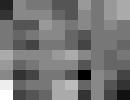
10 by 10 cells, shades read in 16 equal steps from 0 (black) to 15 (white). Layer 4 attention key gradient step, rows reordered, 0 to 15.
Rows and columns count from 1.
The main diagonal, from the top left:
2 8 5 8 7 10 5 8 5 1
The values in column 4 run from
6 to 9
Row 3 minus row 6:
-3 -3 -3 1 -1 -3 0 0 2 0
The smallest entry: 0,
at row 8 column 7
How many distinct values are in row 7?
5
